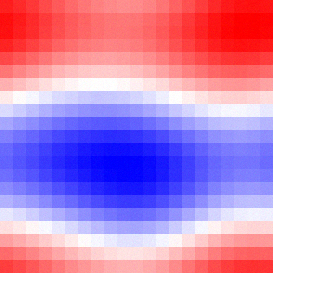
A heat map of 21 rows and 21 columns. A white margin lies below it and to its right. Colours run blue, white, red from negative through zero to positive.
The top right is the ninth with the highest average. Overall the values sit about 50% of the way up the scale. No lone cell stands out from its neighbours. The ninth with the lowest average is the centre.
